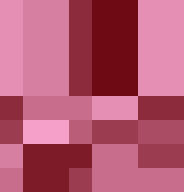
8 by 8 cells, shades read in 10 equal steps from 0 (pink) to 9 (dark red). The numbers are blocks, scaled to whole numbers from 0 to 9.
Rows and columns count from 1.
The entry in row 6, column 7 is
5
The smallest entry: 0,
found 2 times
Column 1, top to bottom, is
1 1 1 1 7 6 2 3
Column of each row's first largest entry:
5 5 5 5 1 1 2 2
